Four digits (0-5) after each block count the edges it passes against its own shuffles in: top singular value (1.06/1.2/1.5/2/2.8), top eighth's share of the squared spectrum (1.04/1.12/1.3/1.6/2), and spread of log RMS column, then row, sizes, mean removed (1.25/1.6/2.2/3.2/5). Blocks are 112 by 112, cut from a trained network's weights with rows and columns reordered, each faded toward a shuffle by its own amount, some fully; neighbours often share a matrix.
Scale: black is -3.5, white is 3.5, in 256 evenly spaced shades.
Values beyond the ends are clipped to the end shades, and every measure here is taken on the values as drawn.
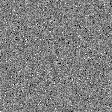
2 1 0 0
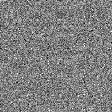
4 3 1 1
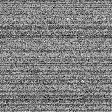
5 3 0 2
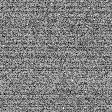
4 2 0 1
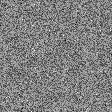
0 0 0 0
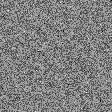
0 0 0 0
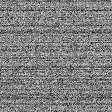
4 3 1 2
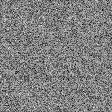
1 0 0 0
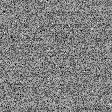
1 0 0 0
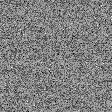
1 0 0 0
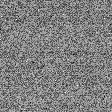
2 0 0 0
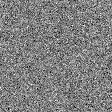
2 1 0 0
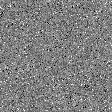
2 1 0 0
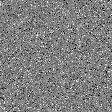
0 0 0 0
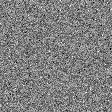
0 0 0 0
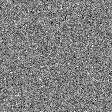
0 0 0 0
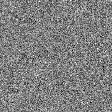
2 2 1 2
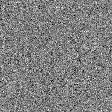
1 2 0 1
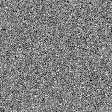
2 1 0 0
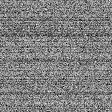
4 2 0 1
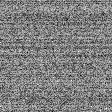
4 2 0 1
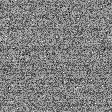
2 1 0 0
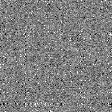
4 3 2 2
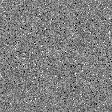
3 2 1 1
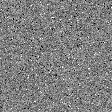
1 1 0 0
